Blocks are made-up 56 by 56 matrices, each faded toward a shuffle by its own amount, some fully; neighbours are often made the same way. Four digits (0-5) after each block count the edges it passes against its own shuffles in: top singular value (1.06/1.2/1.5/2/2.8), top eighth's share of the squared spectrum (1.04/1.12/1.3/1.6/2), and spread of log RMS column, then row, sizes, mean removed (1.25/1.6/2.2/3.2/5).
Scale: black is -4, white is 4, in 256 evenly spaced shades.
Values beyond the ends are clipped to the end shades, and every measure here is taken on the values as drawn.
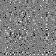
4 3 2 2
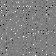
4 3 1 1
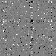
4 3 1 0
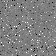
0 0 0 0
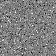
0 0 0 0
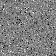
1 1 0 0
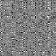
4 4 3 2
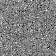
1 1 0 0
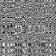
4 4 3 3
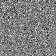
0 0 0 0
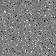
0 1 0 0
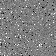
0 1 0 0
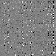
4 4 2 1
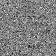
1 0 0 0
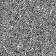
2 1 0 0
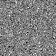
0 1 0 0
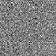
3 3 2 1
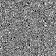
3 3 1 1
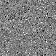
2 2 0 0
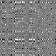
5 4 3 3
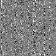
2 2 3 0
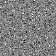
1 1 2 0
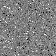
0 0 0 0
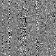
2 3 3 0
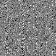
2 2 2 0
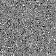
0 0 1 0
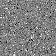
0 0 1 0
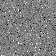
0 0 0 0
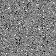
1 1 1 0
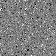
0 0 0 0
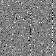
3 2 2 0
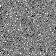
0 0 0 0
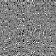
4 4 2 2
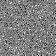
2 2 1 0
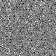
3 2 1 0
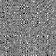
4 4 2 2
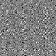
4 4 2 2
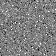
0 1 0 0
